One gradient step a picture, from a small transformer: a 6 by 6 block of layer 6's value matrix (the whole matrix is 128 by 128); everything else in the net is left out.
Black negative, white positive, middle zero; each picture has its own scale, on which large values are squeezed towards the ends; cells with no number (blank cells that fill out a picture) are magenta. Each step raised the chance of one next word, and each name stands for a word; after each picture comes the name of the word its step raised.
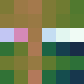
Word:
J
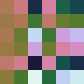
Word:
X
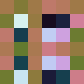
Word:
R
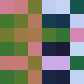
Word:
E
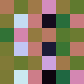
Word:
E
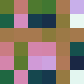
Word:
R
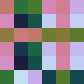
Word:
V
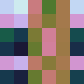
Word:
X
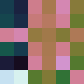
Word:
V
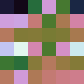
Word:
E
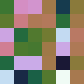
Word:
X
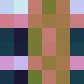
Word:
X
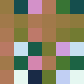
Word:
E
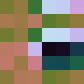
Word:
J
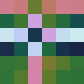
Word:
J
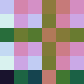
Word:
V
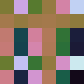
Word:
X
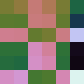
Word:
V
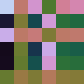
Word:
J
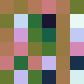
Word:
R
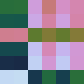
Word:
V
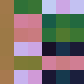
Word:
E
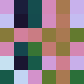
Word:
V
